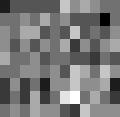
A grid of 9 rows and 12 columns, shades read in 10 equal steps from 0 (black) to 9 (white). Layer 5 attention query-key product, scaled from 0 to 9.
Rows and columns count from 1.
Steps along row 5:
down same up down up same down same down up down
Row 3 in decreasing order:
7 6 6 5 5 4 4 4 3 3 3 3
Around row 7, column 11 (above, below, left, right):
7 4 5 1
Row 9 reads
4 5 4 6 5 5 3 2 7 5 5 5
